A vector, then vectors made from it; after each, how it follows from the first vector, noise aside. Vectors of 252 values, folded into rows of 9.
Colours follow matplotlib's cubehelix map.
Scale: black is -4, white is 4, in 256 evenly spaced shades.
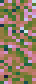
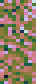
copied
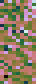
copied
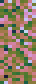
copied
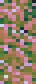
negated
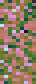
negated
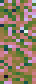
copied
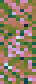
wrapped around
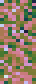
negated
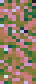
negated
